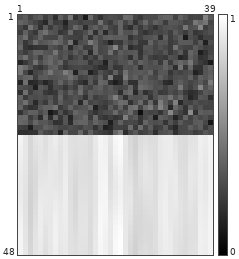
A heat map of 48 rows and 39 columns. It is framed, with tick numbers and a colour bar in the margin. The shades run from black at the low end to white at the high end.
It is made of 2 by 1 panels. Panel 1,1: low, fine-grained. Panel 2,1: very high, streaked downward, faint in contrast.
